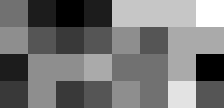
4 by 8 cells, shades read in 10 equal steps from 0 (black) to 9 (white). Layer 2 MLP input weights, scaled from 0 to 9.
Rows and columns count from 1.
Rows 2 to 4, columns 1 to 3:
5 3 2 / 1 5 5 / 2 5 2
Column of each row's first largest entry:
8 7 4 7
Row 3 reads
1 5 5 6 4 4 6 0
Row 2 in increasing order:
2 3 3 3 5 5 6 6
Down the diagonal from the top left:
4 3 5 3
